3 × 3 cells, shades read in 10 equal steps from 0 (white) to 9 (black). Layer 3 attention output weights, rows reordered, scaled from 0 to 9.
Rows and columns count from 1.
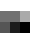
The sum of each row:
0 13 23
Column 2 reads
0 5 8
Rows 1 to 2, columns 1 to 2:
0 0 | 5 5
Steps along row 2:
same down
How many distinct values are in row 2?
2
